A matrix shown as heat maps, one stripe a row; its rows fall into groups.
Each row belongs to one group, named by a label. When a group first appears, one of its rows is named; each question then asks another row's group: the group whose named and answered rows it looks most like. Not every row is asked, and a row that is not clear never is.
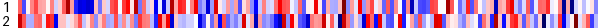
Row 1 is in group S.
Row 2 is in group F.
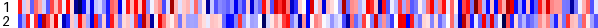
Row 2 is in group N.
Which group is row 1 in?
S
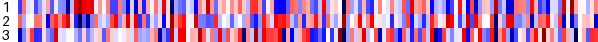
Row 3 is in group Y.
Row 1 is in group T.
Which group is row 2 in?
S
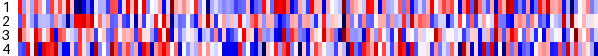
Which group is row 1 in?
S
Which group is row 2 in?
T
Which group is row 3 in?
F
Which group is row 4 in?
N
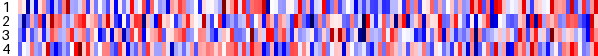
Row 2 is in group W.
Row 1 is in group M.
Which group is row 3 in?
W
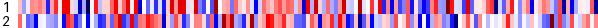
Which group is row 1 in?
S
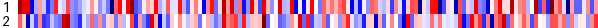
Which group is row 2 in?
M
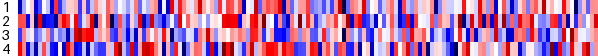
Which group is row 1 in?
Y
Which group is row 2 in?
M
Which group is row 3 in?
T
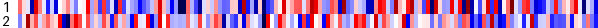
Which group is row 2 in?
N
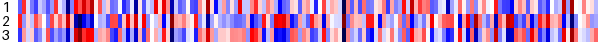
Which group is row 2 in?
S
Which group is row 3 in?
T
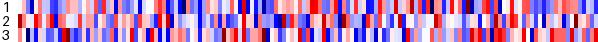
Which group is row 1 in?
F
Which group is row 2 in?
F
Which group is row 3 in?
M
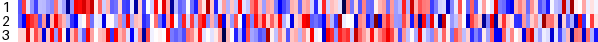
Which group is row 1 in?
T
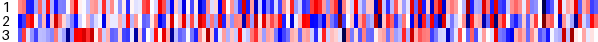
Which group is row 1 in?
F
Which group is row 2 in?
Y
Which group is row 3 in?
T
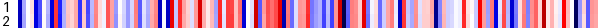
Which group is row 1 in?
Y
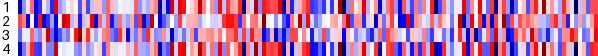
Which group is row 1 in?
Y
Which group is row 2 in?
M
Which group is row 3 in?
T
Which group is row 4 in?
Y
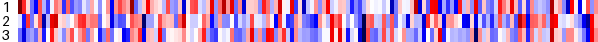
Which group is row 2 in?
W
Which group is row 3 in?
W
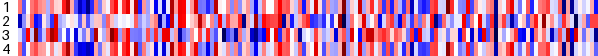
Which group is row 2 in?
Y
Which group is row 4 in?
S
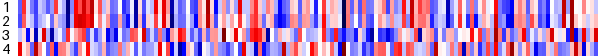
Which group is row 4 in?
F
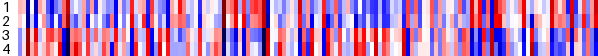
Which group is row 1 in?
M
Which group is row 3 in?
N
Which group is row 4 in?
N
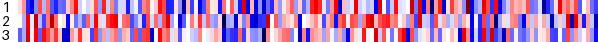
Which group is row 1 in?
F
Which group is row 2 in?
N
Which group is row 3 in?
N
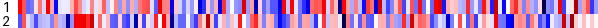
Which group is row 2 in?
T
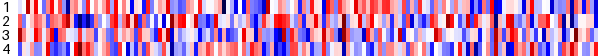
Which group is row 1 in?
N
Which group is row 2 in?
S
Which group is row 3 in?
F
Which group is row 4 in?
T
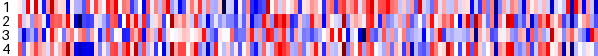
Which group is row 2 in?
S
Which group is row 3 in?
W
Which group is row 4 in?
S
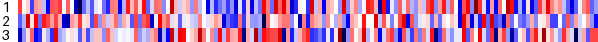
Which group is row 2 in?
N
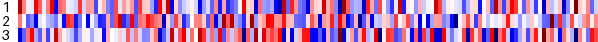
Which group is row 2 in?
W
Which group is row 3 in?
Y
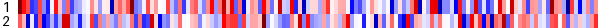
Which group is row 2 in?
M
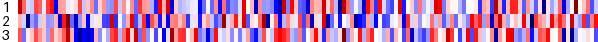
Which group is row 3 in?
S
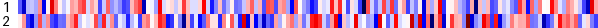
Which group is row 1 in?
W
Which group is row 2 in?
F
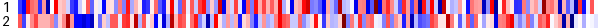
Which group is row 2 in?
S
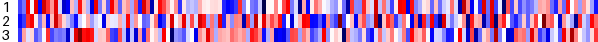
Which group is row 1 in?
N
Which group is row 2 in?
Y
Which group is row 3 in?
T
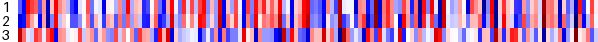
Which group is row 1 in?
Y
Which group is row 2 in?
Y
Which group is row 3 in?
F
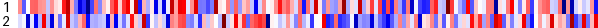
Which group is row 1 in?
S
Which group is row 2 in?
M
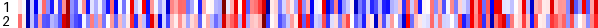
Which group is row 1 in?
M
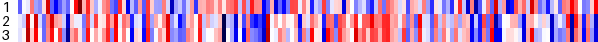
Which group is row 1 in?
T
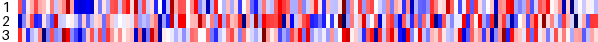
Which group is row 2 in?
Y
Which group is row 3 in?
M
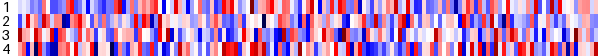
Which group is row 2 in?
N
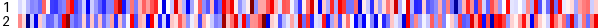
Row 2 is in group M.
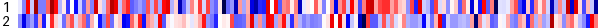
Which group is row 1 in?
N
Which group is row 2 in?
W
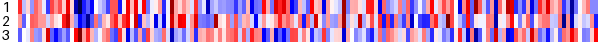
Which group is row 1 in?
S
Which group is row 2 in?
S
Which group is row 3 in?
T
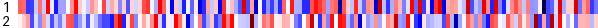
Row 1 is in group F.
